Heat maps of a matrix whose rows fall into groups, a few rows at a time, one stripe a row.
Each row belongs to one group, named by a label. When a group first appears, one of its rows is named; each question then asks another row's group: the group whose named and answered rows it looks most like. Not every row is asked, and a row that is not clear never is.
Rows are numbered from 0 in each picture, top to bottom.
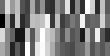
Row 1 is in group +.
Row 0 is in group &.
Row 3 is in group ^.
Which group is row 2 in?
^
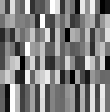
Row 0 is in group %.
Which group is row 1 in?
&
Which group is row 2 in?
+
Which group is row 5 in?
^
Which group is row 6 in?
&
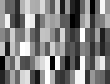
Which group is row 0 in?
^
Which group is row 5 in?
%
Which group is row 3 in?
%
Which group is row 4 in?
+
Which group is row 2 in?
%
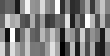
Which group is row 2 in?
%
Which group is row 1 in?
&
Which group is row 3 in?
%
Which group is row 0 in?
^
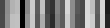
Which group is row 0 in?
&
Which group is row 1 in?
&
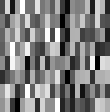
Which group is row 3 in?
%
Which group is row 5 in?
+
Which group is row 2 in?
+
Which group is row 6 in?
^
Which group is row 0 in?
+
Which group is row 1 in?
%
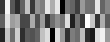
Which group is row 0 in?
^
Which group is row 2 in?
+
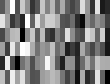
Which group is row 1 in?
^
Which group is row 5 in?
%
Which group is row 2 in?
&
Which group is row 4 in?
^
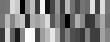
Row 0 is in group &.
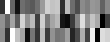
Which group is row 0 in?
^
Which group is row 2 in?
&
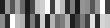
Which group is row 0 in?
+
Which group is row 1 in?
&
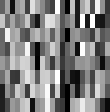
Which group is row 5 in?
^
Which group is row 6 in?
+
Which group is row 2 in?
+
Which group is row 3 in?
%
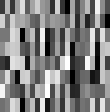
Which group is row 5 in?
^
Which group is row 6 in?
^
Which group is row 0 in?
+
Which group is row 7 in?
&
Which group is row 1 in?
%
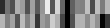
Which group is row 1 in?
%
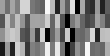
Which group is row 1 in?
+
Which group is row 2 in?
&
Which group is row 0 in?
%
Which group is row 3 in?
+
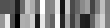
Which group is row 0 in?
^
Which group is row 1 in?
^
